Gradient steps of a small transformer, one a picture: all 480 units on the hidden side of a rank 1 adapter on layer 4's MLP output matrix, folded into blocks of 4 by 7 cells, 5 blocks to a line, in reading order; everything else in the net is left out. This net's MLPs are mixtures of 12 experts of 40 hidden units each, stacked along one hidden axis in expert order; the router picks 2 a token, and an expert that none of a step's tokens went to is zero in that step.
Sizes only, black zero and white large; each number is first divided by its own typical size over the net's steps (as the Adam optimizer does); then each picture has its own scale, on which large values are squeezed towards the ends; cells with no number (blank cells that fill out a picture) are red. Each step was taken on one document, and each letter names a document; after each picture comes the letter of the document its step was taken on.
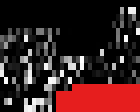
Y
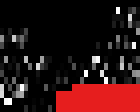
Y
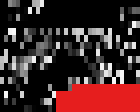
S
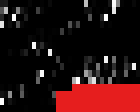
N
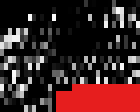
Y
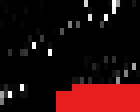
N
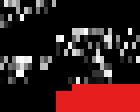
S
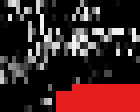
S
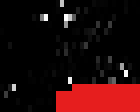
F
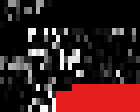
S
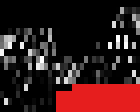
Y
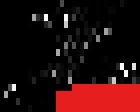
F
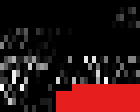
Y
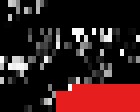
S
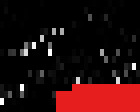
N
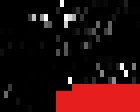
F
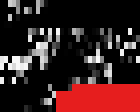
S
